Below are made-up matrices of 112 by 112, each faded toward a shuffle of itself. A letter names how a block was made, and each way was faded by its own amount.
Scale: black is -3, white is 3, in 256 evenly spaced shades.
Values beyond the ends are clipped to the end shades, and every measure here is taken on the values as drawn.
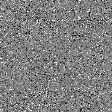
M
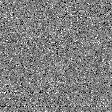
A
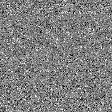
A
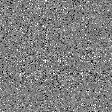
M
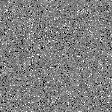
M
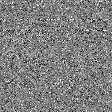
A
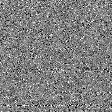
A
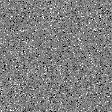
M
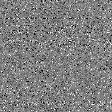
M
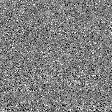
A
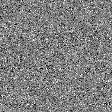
A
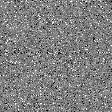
M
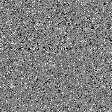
M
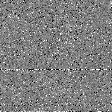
M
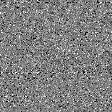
A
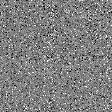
M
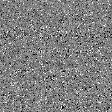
M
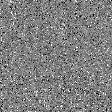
M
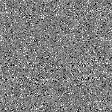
M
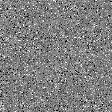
M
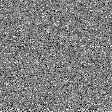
A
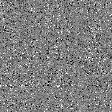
M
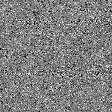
A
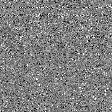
A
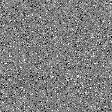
M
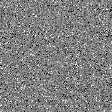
M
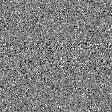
A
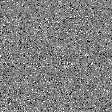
M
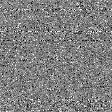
A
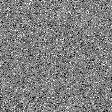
A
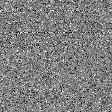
A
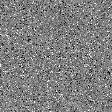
M
